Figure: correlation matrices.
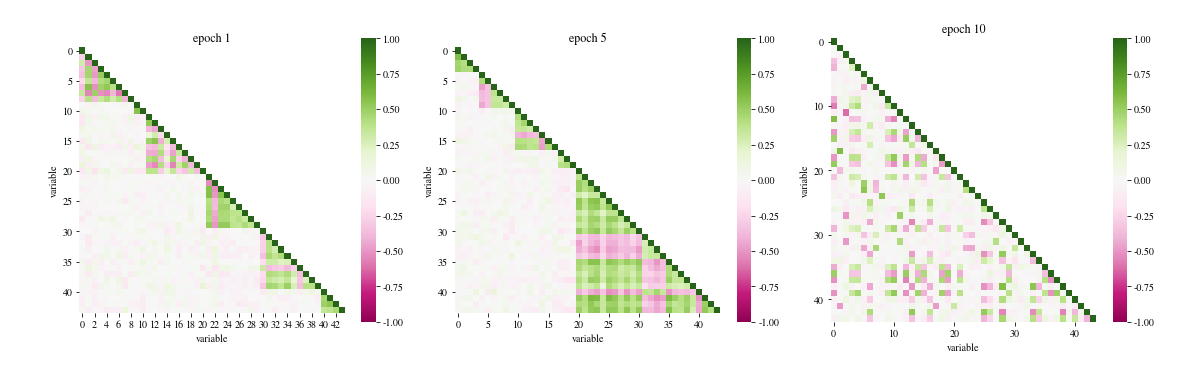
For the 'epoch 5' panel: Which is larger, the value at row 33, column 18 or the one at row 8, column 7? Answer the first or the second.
the second
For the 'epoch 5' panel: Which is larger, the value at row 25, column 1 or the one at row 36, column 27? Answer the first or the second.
the second
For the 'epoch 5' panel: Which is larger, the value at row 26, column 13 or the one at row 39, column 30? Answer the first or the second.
the second
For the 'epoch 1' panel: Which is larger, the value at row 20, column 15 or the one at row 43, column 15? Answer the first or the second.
the first
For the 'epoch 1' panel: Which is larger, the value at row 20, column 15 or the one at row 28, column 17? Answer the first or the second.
the first
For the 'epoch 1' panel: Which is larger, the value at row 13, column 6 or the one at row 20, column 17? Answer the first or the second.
the first
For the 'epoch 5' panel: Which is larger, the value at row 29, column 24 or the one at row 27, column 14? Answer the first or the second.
the first
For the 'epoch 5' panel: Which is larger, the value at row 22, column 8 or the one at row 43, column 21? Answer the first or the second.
the second
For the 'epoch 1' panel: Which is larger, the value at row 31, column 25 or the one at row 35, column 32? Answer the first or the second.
the second
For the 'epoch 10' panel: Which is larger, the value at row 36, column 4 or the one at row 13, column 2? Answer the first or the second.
the second
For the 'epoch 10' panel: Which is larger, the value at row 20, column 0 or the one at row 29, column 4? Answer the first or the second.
the second
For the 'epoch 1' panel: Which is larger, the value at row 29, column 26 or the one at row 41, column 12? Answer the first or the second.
the first
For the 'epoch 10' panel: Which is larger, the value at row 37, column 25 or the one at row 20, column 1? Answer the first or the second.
the first
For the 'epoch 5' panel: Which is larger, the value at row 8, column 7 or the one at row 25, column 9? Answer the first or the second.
the first
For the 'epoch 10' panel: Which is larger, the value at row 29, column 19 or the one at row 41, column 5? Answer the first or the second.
the second
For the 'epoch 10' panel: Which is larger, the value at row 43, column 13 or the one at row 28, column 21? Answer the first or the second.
the second
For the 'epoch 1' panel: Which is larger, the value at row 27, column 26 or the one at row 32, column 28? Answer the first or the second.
the first
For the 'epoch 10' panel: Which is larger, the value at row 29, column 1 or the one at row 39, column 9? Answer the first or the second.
the second
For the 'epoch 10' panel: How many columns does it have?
44
